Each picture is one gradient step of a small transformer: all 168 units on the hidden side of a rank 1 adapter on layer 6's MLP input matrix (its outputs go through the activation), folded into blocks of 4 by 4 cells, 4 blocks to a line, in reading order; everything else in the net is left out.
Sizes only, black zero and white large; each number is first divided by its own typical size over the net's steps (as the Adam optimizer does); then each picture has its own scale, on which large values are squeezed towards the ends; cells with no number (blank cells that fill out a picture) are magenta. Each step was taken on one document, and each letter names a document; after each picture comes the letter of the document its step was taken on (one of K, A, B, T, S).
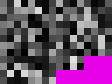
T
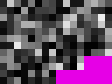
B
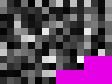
B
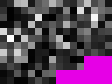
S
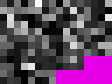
T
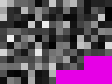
B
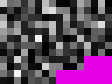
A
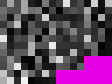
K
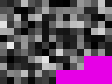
A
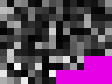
K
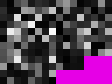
S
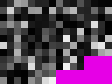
T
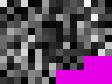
S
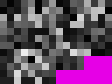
A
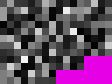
B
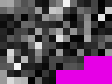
K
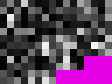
T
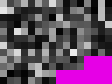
B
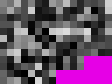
B
